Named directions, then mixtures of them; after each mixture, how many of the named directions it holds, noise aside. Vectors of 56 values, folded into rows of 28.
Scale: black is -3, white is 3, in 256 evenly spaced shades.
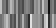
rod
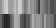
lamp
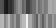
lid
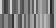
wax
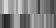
one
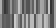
three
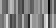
one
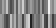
one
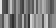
two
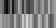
two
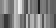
two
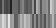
three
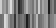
three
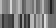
three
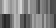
one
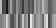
three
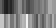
one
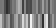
three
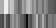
one
